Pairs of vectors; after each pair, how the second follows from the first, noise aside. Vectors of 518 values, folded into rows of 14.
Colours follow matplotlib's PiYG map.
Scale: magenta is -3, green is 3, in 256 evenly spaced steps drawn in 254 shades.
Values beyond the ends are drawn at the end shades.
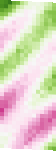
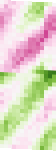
wrapped around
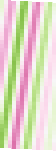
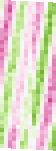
wrapped around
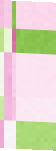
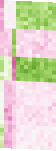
wrapped around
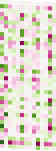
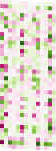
negated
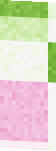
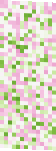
shuffled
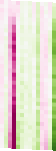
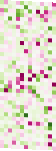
shuffled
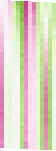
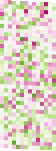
shuffled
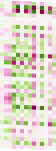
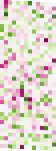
shuffled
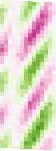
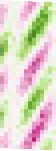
negated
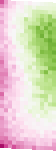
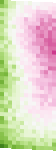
negated
